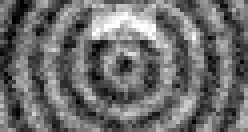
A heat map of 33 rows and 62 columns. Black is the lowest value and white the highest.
In the top middle lies a patch that is higher than the rest. The ninth with the highest average is the top middle. Rings spread out from the centre. The ninth with the lowest average is the top left.
